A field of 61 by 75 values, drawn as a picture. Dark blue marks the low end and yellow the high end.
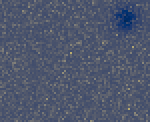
Dips: one, in the top right. Ninth with the lowest average: top right. Average level on the scale: 30%. Mirror symmetry: none. Stripes: none.
